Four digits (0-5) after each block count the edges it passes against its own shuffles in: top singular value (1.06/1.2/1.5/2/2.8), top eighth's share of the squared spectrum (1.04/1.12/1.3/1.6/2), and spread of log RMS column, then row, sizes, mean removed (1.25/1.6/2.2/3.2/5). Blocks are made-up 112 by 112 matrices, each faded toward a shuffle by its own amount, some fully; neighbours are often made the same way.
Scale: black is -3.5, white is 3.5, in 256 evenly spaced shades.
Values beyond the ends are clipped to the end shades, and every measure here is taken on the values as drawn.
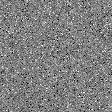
0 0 1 0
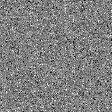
0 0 2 0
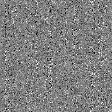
1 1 3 0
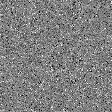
0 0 1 0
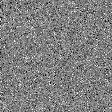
0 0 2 0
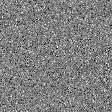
0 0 1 0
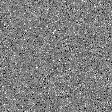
0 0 1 0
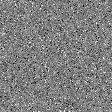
0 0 0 0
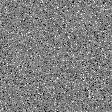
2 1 0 0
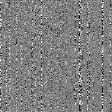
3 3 4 0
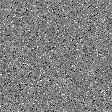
0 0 0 0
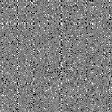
5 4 3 2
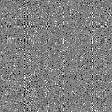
4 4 3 2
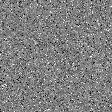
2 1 0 0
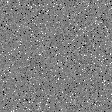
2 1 0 0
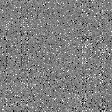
4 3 2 0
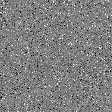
2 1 0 0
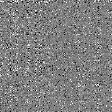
2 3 3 3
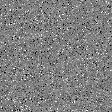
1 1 1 1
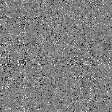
2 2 2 2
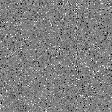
3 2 1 1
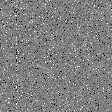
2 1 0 0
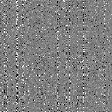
4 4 3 2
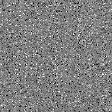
2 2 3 2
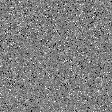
0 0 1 0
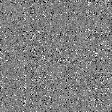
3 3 3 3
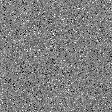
1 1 1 1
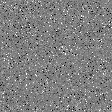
2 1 0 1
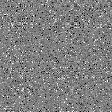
4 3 1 2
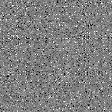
4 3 1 2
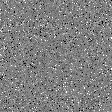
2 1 0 0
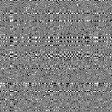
5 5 3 4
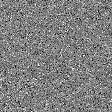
1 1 0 0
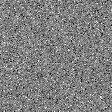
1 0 0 0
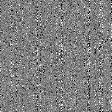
2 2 4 0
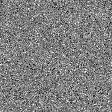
0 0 0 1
